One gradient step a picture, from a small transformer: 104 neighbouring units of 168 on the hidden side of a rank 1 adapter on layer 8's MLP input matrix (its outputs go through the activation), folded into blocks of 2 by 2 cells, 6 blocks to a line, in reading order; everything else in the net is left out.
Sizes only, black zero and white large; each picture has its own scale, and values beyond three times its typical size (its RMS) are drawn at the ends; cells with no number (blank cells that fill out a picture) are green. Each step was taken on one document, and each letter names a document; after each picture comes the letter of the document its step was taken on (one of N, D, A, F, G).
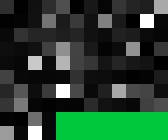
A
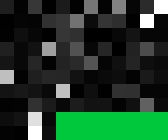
A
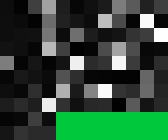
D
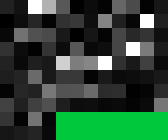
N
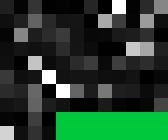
N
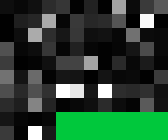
N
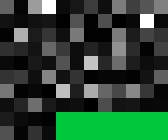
D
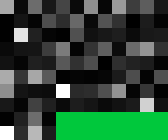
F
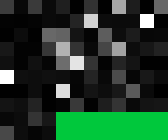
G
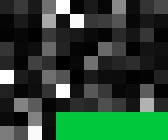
F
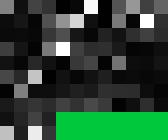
A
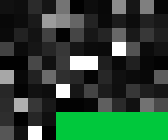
F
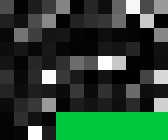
D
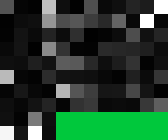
A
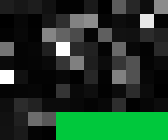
G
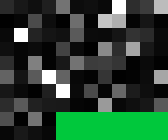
N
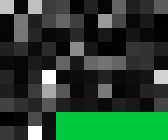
N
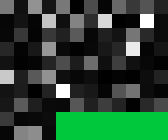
A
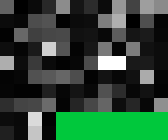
D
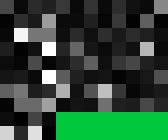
N
